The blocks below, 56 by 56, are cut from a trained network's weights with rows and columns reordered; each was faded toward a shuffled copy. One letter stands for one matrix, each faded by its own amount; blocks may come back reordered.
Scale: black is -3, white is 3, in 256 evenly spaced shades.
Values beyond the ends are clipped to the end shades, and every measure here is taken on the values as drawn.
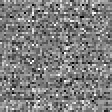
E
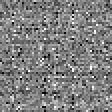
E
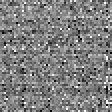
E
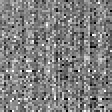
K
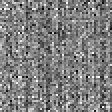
K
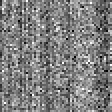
K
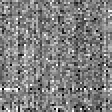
K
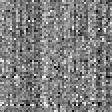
K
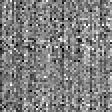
K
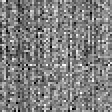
K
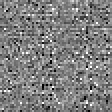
E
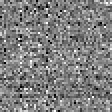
E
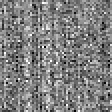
K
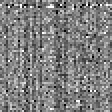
K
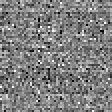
E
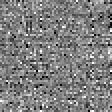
E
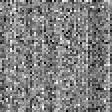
K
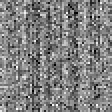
K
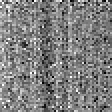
K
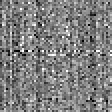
K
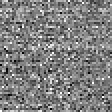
E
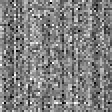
K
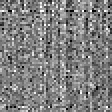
K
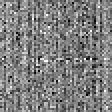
K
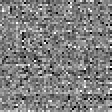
E
